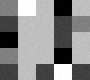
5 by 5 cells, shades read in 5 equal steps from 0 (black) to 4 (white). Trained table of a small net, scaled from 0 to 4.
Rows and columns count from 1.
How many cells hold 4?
2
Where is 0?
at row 1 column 4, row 3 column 1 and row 4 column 4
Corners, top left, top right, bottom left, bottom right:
2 3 1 1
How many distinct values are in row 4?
3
